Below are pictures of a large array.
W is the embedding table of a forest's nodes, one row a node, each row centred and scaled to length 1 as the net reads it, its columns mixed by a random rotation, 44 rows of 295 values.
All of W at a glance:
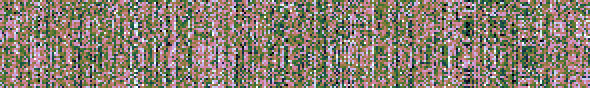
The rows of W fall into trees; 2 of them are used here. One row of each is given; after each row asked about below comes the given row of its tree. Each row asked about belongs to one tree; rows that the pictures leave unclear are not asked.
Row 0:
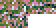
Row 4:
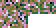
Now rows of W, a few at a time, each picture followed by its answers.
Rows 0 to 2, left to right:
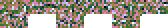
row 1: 4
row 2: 4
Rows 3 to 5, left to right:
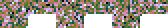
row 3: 0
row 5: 4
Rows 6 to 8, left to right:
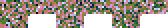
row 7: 4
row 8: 0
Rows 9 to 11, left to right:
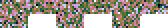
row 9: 4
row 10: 0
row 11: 0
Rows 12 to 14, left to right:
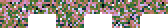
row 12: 0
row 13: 0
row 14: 4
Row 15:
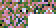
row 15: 0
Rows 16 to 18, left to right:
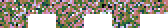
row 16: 0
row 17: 0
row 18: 0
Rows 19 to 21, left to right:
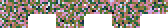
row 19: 4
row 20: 4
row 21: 0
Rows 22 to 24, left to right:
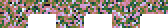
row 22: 0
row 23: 4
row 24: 4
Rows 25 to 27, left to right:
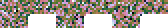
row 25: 4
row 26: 4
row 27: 4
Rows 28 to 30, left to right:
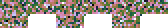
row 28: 4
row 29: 4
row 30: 4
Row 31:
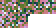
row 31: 4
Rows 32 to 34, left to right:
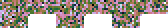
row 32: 4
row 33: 4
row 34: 0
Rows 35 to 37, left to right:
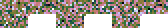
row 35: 0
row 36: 4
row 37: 0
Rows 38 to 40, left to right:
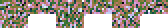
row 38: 4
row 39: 0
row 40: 0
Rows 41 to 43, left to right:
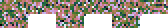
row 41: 0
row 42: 4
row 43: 0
